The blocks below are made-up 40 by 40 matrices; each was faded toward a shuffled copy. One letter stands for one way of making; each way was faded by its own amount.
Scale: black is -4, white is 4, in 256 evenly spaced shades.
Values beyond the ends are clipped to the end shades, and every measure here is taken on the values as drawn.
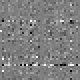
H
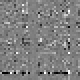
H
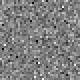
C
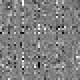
H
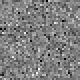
C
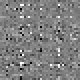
H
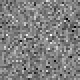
C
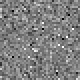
C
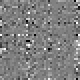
H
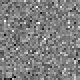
C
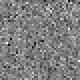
C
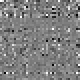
H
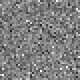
C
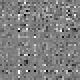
H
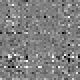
H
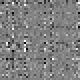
H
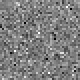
C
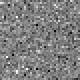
C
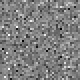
C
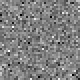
C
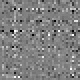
H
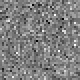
C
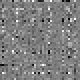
H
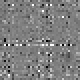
H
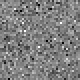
C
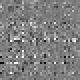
H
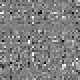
H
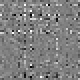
H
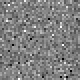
C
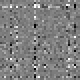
H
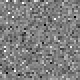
C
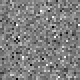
C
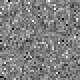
C
